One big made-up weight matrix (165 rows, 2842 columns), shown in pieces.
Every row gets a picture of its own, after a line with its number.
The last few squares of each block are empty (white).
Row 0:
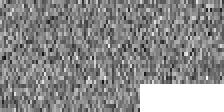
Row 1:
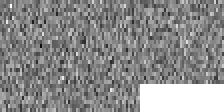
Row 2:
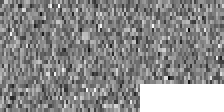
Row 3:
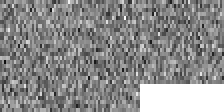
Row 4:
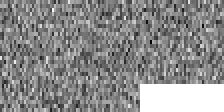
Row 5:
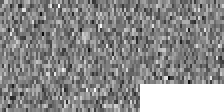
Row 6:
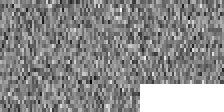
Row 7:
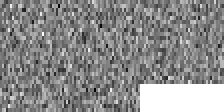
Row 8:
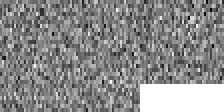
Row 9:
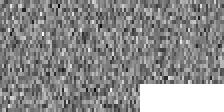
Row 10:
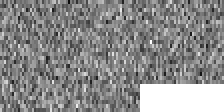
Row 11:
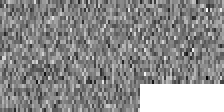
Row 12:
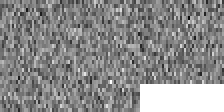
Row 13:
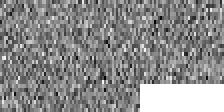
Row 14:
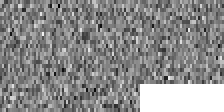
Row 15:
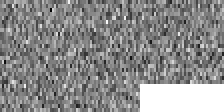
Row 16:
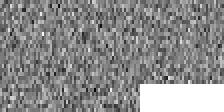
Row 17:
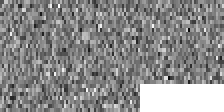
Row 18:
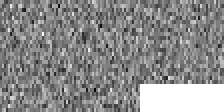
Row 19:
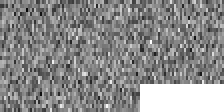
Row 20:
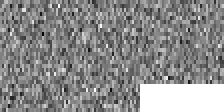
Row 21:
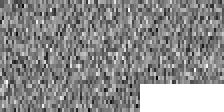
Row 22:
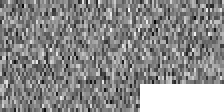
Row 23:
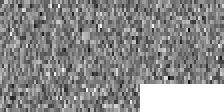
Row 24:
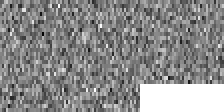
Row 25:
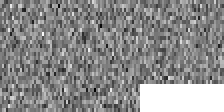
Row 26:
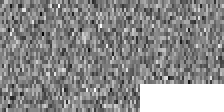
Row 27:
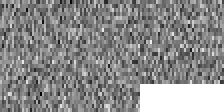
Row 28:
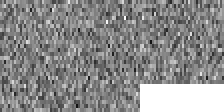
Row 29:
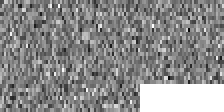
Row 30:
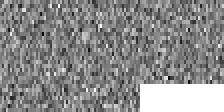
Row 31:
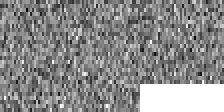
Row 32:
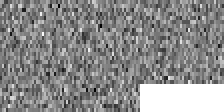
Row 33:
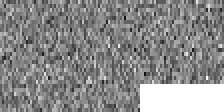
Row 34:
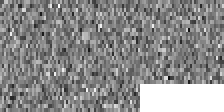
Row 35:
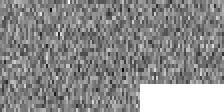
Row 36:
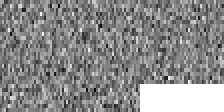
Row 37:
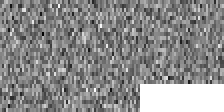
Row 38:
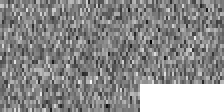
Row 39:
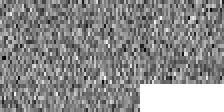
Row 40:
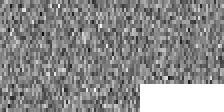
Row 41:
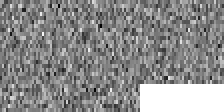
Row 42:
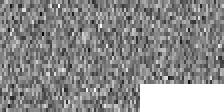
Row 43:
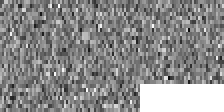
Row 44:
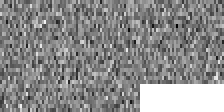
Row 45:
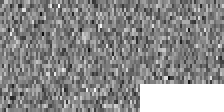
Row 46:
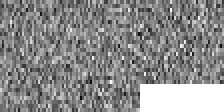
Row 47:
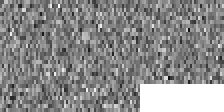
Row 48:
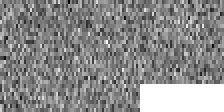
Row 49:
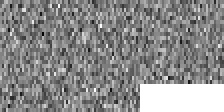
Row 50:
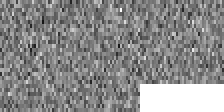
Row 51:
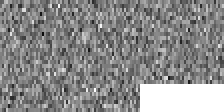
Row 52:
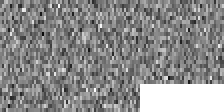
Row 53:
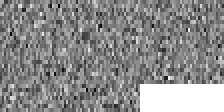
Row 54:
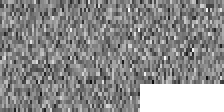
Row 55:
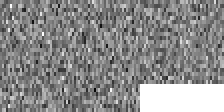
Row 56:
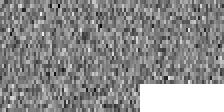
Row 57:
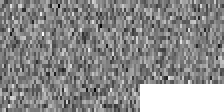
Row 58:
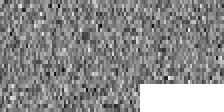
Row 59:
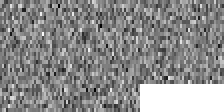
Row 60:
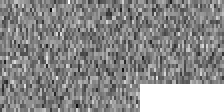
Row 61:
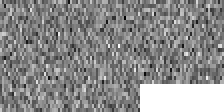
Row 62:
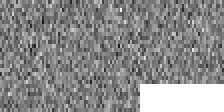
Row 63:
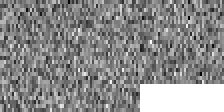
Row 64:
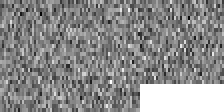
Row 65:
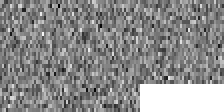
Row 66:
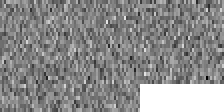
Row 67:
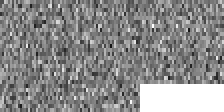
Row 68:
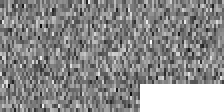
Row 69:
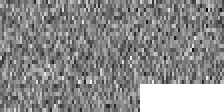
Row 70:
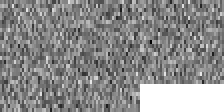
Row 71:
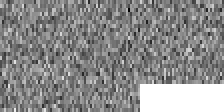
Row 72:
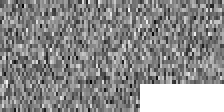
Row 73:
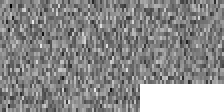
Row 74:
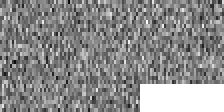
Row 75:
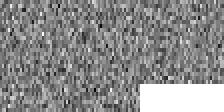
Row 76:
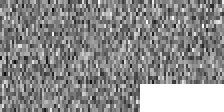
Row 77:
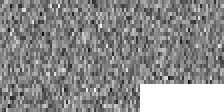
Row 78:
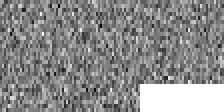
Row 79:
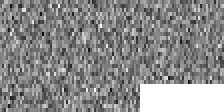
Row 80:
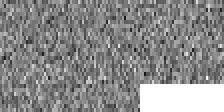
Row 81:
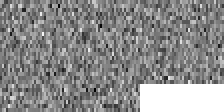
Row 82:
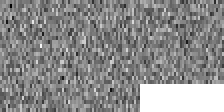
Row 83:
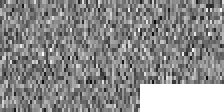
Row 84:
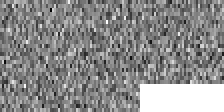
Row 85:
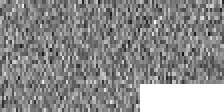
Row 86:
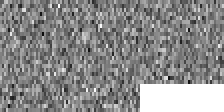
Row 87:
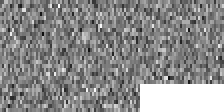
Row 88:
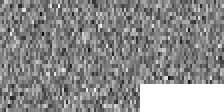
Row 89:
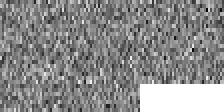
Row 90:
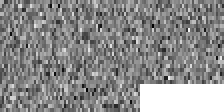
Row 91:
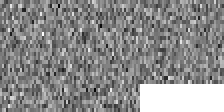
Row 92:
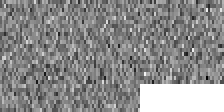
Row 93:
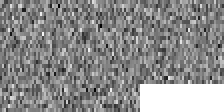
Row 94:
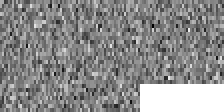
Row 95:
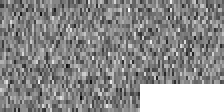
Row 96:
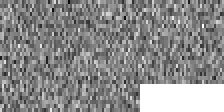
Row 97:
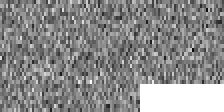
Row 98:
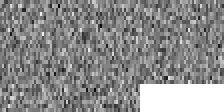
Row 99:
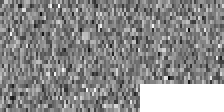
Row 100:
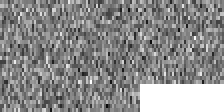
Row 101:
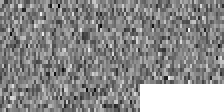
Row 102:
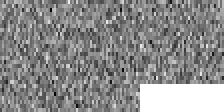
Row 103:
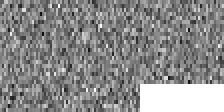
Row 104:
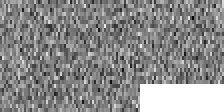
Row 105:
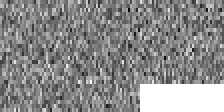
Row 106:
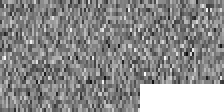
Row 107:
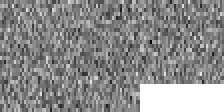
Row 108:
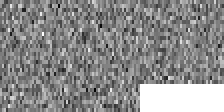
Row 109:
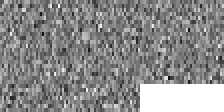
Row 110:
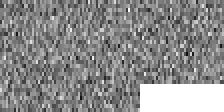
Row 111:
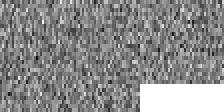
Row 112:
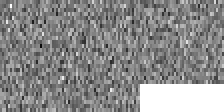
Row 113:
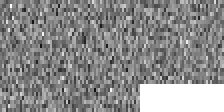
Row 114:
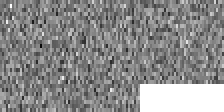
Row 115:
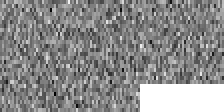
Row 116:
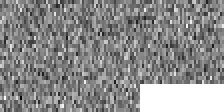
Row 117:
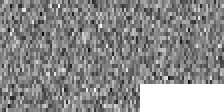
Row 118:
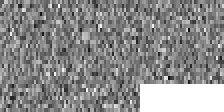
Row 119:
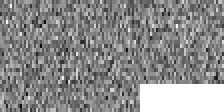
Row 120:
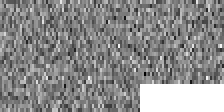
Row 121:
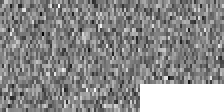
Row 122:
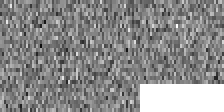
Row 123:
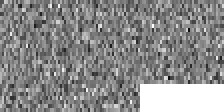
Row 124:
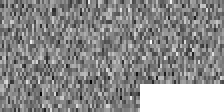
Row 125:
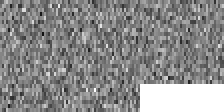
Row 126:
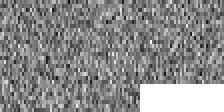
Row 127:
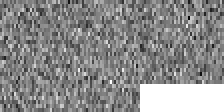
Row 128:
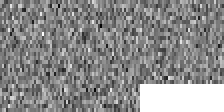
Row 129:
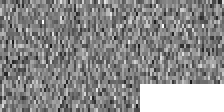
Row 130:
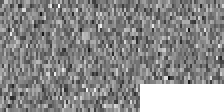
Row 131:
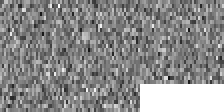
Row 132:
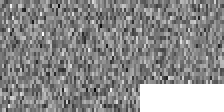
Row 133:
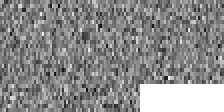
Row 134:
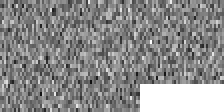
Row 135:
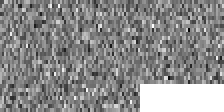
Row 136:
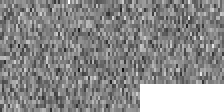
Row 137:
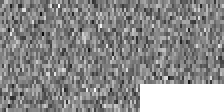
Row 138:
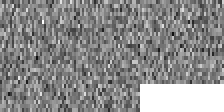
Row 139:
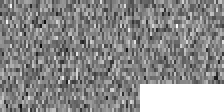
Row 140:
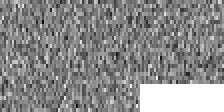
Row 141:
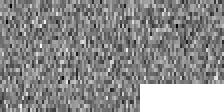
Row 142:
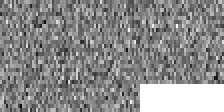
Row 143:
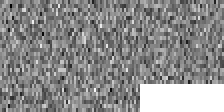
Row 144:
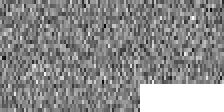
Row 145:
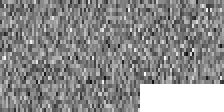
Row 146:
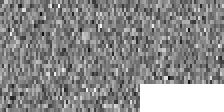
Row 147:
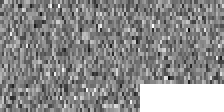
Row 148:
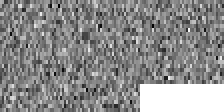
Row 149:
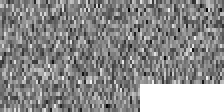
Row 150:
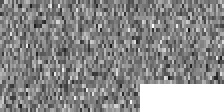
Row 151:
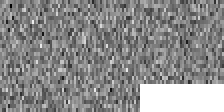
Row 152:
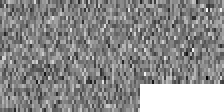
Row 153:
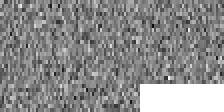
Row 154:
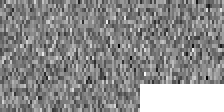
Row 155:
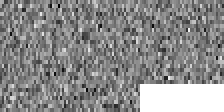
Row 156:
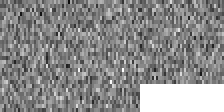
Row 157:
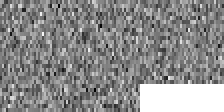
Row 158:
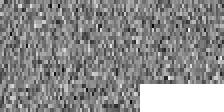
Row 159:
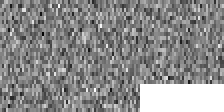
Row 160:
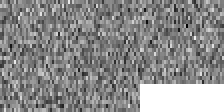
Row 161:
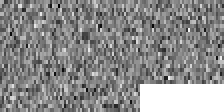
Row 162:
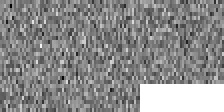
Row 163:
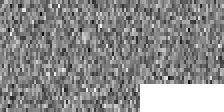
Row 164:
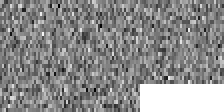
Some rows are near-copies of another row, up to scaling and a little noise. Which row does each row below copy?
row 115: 102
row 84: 15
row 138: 111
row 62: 50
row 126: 10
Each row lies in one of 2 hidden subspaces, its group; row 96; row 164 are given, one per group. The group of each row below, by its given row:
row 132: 164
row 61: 96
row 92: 96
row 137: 164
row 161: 164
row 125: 164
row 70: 96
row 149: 96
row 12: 96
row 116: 96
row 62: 96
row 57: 164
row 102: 96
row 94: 164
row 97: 96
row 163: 164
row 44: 164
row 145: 96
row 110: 96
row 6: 96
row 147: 164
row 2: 164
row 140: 96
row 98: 164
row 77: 164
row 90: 164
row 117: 164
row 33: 96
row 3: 96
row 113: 164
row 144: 96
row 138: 96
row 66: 96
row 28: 96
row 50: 96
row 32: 164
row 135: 164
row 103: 164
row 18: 164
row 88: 164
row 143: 164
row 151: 164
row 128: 164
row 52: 164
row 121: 164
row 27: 96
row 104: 96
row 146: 164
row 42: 164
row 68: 96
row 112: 164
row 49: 164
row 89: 96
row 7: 164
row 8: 96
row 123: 164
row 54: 96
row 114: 164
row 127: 96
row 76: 96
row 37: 164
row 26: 164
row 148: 164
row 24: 164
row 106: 96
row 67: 164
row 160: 96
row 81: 164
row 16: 164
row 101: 164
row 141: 164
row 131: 164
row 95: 96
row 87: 164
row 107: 96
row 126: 96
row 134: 96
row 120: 96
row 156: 96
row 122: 164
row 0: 96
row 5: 164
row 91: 164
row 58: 164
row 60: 96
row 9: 164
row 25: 164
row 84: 96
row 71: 96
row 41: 164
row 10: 96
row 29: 164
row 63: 96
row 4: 96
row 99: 164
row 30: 164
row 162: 164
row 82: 164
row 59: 164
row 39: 96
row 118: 164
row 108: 164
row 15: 96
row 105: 96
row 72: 96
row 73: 164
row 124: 96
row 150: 164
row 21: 96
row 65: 164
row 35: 96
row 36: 164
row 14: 164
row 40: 164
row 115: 96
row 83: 96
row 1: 164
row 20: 164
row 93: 164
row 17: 164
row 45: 164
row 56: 164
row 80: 96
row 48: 96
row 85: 96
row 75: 164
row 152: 96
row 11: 96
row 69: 96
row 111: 96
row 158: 164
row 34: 164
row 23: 164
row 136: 96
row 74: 96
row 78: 164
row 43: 164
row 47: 164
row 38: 96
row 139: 164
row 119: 164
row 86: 164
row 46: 96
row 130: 164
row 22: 96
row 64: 96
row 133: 164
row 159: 164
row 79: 164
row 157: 164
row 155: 164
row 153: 164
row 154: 96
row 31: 96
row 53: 164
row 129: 96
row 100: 96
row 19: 96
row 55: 164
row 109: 164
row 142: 164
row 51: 164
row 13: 96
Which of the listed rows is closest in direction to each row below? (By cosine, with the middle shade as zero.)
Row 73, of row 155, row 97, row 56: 97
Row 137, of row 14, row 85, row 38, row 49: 49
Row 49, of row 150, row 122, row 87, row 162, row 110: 87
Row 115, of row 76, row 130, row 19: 130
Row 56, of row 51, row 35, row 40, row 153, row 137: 153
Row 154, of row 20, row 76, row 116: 76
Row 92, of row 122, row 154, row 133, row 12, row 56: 154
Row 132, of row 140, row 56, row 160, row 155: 56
